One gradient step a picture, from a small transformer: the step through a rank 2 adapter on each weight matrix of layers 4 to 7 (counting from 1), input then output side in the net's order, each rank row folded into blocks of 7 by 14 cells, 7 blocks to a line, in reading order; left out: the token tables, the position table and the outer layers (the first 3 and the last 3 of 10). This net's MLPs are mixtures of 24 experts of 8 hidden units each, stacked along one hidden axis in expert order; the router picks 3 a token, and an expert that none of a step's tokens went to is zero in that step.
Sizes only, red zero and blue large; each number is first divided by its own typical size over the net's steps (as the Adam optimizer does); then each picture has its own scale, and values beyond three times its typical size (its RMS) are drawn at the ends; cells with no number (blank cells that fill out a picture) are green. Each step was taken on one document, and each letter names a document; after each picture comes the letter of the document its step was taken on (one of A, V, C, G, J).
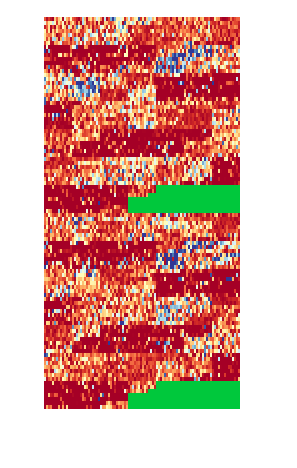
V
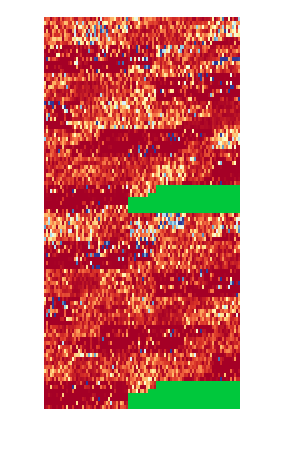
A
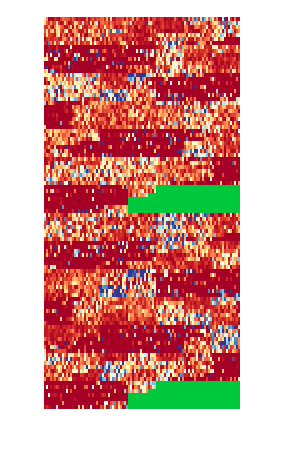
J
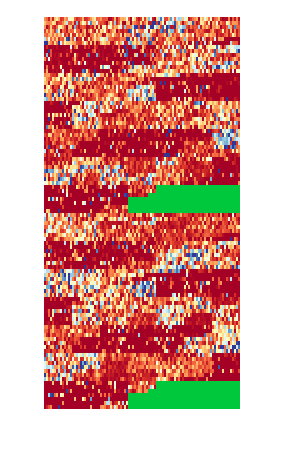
V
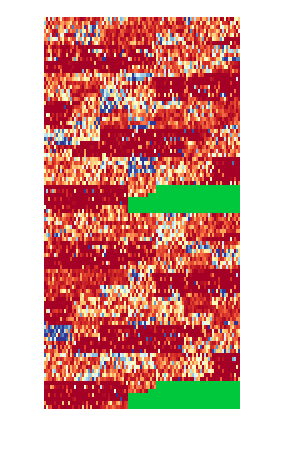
J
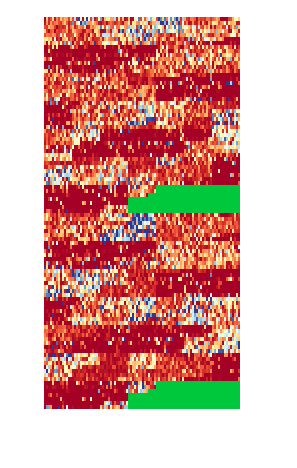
V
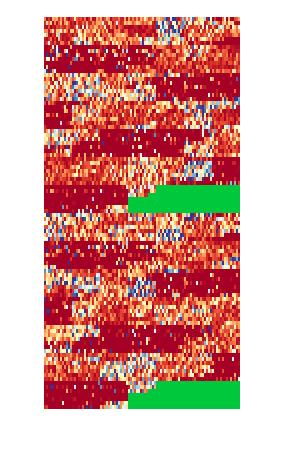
J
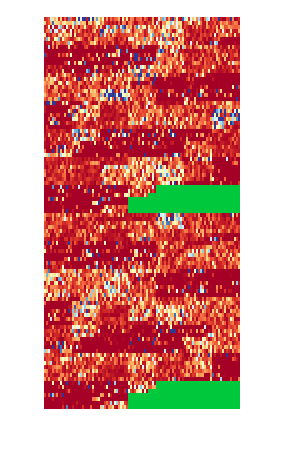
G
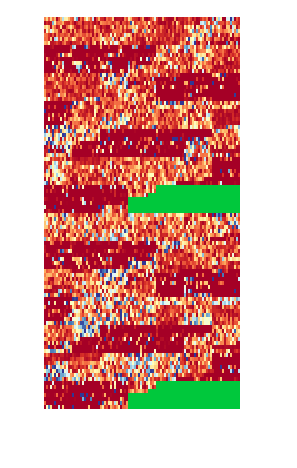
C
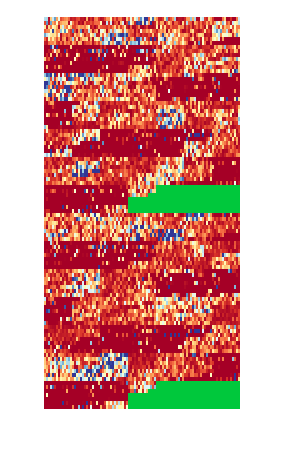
J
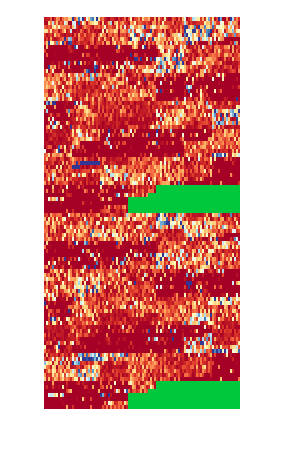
G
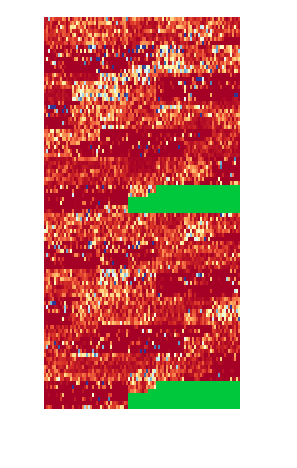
A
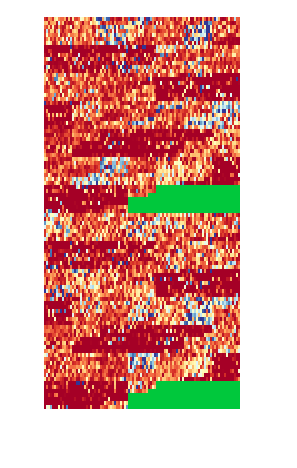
V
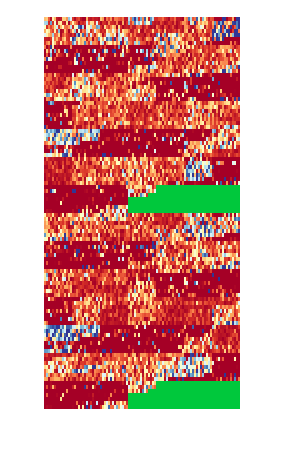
J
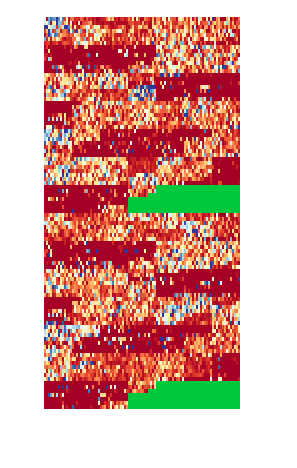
V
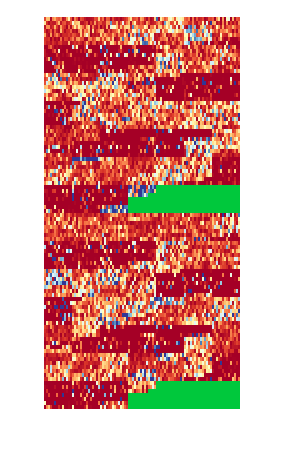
C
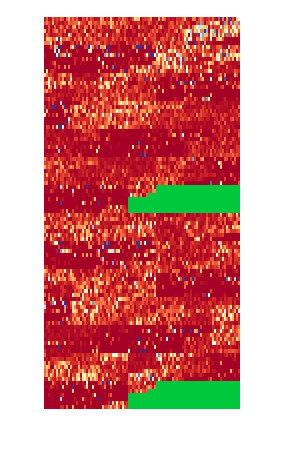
A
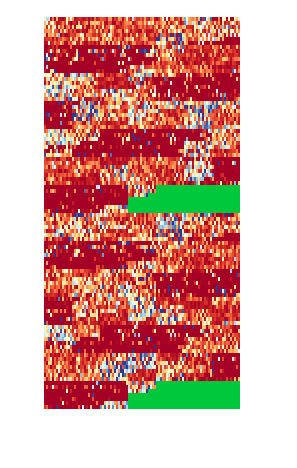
J
